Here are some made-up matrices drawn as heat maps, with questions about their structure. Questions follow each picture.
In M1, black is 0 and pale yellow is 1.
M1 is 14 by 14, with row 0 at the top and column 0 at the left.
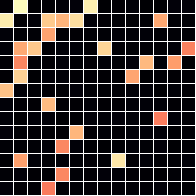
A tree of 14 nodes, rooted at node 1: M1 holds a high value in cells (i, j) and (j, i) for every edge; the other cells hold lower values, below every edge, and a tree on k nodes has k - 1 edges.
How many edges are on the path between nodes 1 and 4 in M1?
1
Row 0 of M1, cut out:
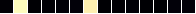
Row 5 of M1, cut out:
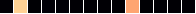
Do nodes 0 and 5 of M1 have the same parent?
yes
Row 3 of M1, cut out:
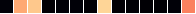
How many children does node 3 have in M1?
3
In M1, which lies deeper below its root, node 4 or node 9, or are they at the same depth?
node 9
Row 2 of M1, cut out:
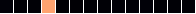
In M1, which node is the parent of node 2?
3
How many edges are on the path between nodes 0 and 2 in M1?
3
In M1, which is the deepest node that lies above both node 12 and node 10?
4
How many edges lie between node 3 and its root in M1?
1
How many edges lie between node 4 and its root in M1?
1
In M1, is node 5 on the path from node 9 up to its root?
yes
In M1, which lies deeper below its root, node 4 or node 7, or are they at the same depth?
node 7
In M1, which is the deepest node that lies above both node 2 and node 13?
3
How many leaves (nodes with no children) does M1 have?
8
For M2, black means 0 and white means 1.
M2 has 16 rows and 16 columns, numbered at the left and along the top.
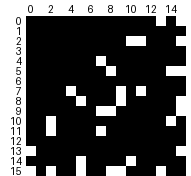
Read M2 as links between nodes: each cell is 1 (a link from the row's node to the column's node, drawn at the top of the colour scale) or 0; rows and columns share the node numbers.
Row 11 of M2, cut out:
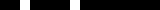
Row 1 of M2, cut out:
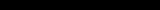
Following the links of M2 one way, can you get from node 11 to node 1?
no
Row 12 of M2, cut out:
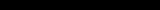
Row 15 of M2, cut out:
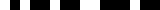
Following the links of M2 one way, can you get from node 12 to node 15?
no
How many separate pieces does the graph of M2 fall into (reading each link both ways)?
5
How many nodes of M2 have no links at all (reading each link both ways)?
4
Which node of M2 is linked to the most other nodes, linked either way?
node 15
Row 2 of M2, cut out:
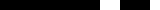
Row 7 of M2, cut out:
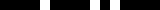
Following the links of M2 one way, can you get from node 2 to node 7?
yes
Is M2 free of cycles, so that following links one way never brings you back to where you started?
no
